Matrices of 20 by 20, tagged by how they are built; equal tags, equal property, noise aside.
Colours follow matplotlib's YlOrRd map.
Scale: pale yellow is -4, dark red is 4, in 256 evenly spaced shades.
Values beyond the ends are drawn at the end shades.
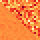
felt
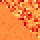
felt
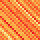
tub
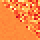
felt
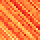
tub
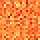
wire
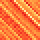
tub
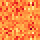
wire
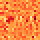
wire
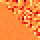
felt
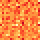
wire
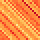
tub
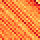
tub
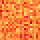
wire
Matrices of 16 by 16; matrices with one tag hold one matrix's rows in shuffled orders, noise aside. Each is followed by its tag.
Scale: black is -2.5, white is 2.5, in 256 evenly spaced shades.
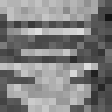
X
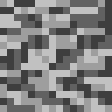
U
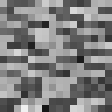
U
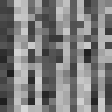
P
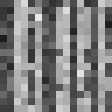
P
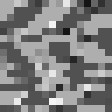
U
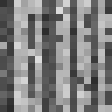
P
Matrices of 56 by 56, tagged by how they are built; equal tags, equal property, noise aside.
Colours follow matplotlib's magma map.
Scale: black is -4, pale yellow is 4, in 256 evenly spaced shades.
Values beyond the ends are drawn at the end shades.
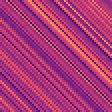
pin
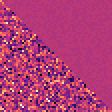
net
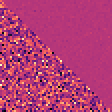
net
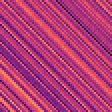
pin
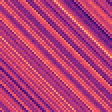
pin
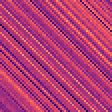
pin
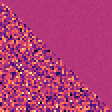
net
